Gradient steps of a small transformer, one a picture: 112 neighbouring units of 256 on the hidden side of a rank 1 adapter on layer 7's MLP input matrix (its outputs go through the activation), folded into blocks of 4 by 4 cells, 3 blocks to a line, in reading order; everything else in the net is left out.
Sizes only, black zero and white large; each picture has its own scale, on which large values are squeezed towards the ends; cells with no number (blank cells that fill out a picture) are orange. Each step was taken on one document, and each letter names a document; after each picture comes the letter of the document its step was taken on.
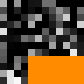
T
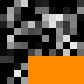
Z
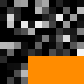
Z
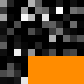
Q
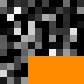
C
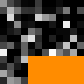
C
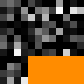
Q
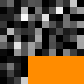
Q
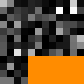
Q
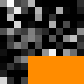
C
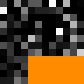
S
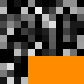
Q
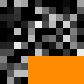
Z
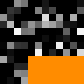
Z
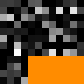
Q
